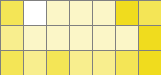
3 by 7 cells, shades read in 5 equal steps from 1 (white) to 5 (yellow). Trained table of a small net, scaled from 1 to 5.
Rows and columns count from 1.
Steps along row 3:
down up down same up up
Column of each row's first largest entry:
6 7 7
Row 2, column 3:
2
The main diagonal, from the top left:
4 2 4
